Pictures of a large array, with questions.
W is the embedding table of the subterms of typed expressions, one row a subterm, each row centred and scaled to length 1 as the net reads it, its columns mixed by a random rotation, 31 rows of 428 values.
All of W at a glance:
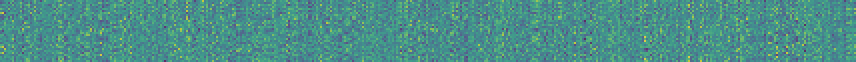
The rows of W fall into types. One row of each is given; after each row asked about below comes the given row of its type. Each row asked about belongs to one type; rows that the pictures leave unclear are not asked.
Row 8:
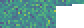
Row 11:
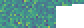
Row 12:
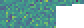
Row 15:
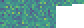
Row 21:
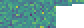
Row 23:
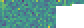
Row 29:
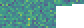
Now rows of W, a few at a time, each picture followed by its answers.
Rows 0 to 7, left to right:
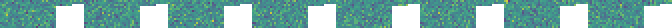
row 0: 12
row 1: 8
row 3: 8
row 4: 11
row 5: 8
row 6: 23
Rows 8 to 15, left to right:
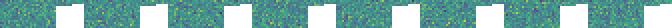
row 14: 15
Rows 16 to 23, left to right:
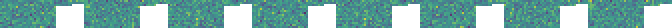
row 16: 21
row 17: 23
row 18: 29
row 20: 29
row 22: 12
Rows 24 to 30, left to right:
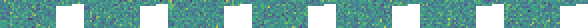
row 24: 11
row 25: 12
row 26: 23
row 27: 21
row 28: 15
